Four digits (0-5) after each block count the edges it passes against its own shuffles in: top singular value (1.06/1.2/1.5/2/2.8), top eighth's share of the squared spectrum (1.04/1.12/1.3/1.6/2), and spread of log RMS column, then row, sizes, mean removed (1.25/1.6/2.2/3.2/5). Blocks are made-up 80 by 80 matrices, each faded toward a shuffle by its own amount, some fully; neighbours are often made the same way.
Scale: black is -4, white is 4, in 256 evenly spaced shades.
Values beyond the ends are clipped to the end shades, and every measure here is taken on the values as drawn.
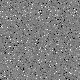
1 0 0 0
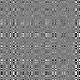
5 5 4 4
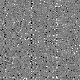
4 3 2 1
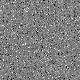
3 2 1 0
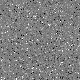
2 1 0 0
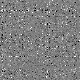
2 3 2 2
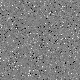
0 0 0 0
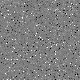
0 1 1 0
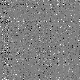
2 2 2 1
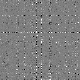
3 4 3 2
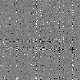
3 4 3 2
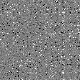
1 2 2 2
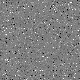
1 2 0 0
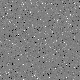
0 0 0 0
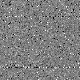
3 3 0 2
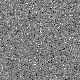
0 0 0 0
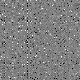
4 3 1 1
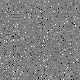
3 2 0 0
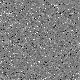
0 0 0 0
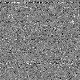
2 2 0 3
